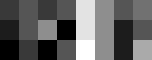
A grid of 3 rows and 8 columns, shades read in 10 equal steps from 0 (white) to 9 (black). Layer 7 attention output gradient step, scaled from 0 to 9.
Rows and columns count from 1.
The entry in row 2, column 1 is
8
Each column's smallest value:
7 6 4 6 0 4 6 3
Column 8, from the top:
5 6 3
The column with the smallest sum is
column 5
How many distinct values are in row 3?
7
